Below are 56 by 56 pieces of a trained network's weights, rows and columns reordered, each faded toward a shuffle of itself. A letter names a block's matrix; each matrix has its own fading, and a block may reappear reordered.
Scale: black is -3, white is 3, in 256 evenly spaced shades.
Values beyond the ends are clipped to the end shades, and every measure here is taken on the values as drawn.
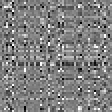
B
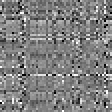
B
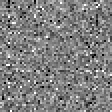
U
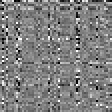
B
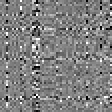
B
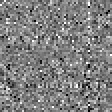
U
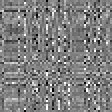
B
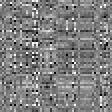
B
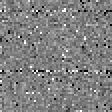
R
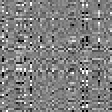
B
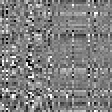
B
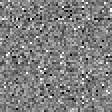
R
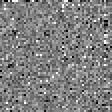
R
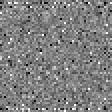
R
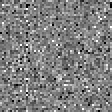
U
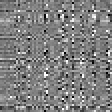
B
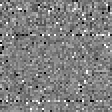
R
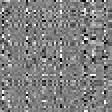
B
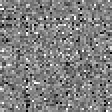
U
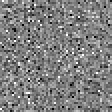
U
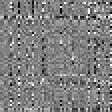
B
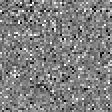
U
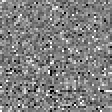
U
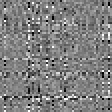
B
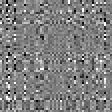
B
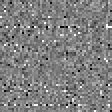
R
